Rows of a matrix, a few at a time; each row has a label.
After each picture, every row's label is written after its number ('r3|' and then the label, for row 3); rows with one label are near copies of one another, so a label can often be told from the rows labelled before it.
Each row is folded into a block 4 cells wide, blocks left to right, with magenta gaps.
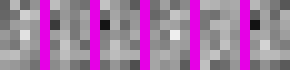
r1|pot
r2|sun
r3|sun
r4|pot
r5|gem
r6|sun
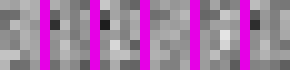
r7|gem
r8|sun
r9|sun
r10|gem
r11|pot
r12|sun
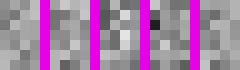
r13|gem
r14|gem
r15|pot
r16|sun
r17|gem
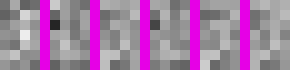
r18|pot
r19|sun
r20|gem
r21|sun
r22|gem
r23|gem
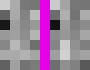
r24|sun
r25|sun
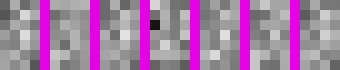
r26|pot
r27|gem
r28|pot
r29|sun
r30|pot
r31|gem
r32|pot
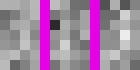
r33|gem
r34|sun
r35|pot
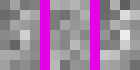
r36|pot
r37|gem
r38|pot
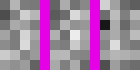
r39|pot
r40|pot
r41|sun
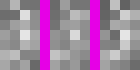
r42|pot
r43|pot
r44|pot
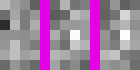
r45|sun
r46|pot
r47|pot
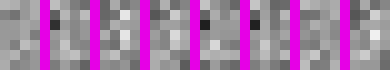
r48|gem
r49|sun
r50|pot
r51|pot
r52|sun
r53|sun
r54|gem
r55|pot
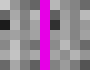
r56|sun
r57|sun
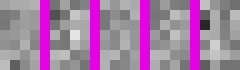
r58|gem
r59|pot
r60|gem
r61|pot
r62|sun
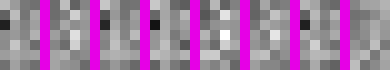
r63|sun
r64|pot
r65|sun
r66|sun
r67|pot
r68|pot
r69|sun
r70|gem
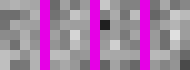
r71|gem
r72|pot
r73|sun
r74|pot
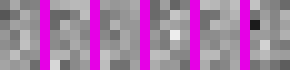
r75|pot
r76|gem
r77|gem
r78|pot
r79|gem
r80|sun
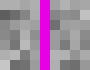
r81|gem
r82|gem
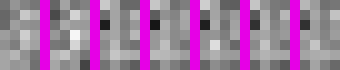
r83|pot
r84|pot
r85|sun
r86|sun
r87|sun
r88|sun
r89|sun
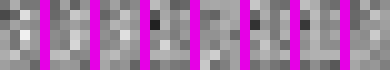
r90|pot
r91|pot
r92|pot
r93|sun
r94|gem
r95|sun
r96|sun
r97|pot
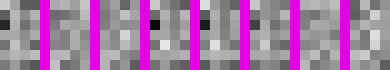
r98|sun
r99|gem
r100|pot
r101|sun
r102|sun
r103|sun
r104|gem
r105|pot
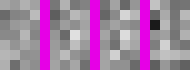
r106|gem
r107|pot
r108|pot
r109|sun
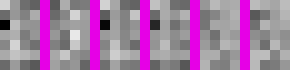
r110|sun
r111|pot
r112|sun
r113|sun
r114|gem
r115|gem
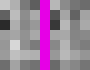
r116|sun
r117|sun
